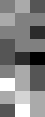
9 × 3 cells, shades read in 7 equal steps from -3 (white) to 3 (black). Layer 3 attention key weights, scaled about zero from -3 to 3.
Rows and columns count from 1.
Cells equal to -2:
1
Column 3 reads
1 0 2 0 3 1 1 -1 -1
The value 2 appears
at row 3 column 3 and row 5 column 2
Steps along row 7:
up up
